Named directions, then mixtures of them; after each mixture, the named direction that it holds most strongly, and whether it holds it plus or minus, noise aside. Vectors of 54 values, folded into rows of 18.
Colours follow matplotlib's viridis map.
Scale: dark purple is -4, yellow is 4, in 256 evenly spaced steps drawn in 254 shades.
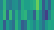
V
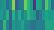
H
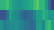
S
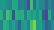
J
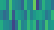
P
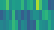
S, plus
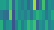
P, plus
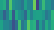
P, plus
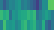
S, minus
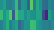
J, plus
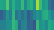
S, plus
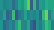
J, minus
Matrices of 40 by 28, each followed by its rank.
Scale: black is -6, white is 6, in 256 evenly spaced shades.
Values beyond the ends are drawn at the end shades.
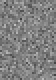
full rank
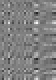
two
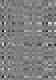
two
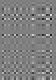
one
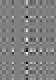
one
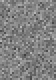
full rank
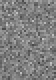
full rank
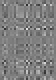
two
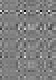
two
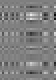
one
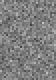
full rank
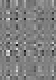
two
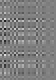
one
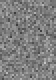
full rank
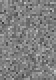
full rank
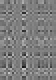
two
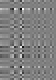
one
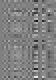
two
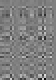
two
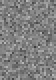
full rank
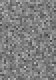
full rank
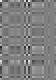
one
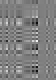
one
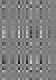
one
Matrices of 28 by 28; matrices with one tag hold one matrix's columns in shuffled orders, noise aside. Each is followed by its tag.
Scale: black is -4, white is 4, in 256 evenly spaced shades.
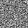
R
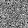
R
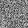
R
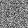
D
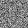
D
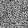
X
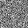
R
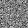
R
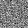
X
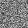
D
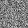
R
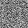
D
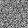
R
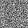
D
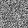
R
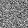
D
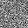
R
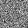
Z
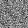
X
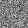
R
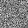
R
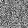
X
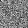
X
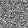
D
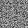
D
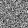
Z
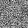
X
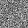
R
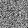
X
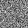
Z
